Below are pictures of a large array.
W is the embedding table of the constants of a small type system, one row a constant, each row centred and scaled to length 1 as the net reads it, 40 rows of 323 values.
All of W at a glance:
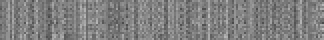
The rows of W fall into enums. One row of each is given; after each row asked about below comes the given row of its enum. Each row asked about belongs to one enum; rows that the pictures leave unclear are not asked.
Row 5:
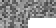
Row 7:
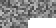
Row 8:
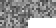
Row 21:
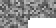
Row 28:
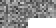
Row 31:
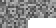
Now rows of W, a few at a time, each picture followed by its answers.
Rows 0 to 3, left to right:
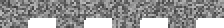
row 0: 7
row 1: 21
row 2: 5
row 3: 31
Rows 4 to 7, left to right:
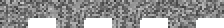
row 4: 28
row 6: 5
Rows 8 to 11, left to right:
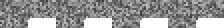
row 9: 8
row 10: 7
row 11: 21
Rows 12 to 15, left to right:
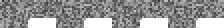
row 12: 5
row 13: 31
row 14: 8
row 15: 31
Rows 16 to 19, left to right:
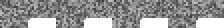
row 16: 7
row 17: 8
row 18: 5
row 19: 21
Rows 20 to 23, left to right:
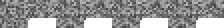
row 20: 31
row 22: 21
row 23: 21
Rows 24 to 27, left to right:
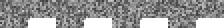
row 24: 8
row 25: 8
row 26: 5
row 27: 7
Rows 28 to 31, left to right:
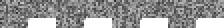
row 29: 8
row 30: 5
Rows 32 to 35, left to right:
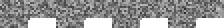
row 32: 21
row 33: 7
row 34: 31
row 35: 28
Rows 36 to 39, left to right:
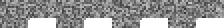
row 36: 31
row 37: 31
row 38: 7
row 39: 28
